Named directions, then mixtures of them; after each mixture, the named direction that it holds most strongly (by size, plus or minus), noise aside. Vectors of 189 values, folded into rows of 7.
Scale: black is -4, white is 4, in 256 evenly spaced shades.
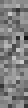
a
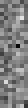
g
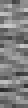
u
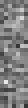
g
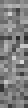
a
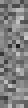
g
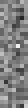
g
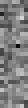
g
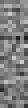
a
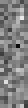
g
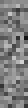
a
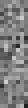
a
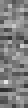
u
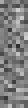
g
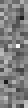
g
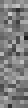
a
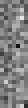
g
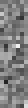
g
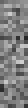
a
